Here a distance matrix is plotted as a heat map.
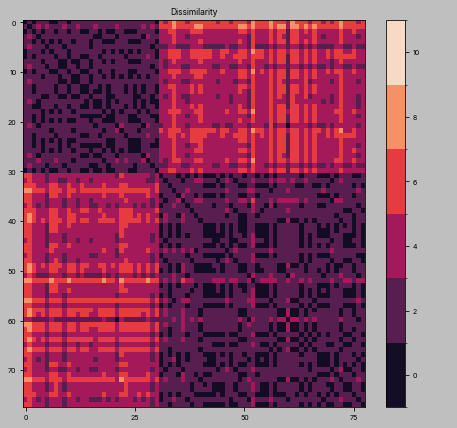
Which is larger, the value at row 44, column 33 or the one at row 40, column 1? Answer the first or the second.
the second
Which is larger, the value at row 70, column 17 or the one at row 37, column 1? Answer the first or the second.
the second
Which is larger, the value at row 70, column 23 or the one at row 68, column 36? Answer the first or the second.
the first
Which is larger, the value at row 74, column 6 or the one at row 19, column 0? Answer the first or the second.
the first
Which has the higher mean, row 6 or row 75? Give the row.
6
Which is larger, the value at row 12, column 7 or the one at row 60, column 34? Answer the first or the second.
the second
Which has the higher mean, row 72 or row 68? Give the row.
72
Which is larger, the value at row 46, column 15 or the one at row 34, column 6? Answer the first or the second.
the second
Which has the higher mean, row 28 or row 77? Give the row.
28
